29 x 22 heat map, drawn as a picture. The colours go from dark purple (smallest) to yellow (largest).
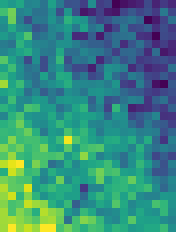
Mirror symmetry: none. Slope: up to the bottom left. Stripes: none. Histogram: bell-shaped. Ninth with the highest average: bottom left.
